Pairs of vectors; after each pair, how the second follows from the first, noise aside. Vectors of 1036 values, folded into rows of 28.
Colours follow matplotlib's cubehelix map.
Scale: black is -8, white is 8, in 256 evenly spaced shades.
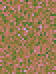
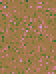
partly zeroed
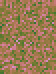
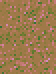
partly zeroed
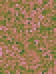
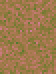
shrunk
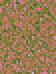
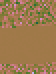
partly zeroed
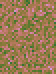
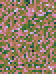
scaled up
